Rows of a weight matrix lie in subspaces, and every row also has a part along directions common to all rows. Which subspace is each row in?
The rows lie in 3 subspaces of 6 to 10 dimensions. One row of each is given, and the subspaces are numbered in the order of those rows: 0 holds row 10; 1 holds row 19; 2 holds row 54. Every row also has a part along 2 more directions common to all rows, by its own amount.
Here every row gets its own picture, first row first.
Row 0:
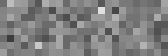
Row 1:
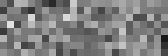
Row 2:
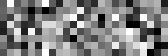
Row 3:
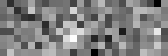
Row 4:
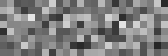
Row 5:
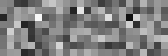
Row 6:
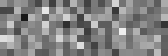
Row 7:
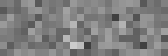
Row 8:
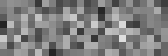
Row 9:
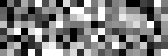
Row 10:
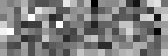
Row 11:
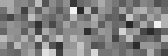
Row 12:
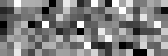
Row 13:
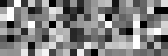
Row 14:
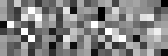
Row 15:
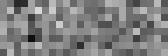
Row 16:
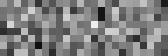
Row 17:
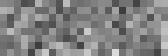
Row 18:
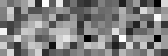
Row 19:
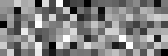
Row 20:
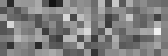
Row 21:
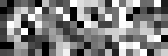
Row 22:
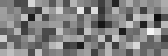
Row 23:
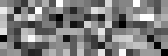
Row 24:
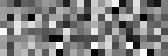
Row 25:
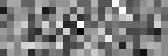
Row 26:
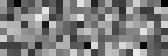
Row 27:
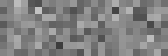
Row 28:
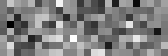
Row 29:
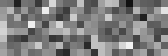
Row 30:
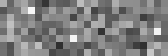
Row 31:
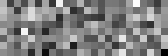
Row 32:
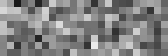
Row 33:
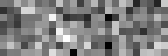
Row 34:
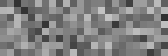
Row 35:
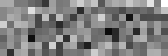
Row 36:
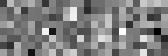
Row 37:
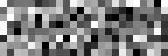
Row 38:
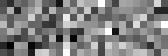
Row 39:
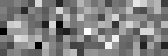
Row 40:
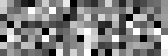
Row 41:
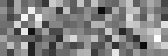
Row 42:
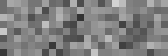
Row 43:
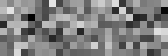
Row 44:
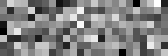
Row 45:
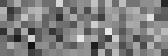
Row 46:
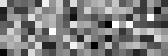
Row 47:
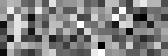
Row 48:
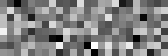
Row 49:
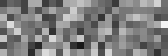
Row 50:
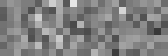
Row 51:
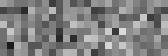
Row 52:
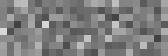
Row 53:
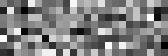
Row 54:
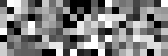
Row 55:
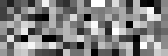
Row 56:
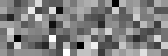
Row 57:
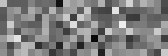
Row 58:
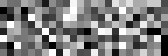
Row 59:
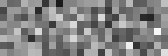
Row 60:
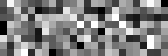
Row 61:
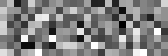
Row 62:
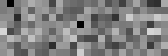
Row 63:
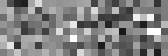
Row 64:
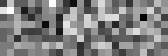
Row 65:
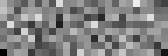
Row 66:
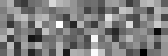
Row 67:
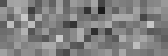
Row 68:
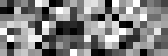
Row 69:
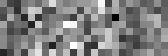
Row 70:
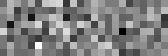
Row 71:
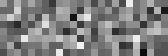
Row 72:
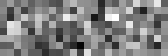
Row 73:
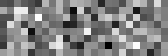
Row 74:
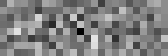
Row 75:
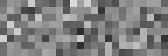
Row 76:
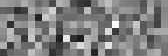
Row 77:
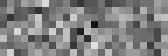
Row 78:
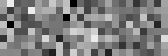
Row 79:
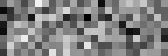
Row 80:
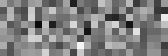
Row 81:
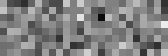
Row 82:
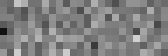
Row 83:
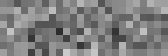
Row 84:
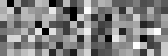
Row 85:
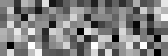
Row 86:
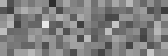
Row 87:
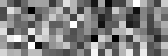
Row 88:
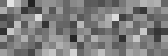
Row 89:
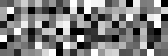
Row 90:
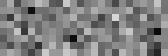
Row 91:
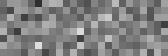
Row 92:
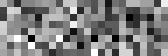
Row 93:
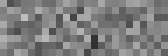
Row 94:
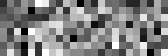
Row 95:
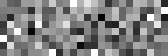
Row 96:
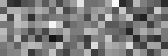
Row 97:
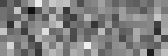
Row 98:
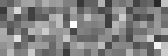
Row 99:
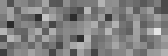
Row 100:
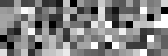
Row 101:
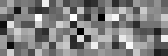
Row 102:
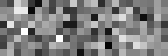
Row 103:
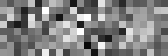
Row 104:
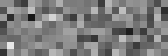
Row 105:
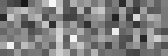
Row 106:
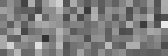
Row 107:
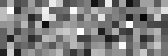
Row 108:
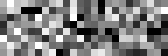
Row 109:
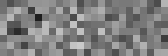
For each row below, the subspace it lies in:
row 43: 0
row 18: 1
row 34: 0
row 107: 0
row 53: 2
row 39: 0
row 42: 0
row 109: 1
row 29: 0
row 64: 0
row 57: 1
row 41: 1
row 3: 0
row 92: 1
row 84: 2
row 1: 2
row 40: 2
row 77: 1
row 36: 2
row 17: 2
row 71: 0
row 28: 0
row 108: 2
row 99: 2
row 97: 1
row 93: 1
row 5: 2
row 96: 0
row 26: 0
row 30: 1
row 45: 1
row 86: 0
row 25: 0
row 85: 1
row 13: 2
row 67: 2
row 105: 2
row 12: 0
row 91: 2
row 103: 0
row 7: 2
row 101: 1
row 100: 2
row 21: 2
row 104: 0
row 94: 1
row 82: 0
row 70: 2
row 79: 0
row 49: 2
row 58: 2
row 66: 0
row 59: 1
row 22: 2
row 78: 2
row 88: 0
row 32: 0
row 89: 2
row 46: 2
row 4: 0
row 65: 1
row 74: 1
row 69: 2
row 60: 1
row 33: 0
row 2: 1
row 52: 0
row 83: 1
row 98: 1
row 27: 2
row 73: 2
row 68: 0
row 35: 1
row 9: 1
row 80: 2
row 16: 1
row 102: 2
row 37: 1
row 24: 0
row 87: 1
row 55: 0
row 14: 1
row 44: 1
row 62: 1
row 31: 1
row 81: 0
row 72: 2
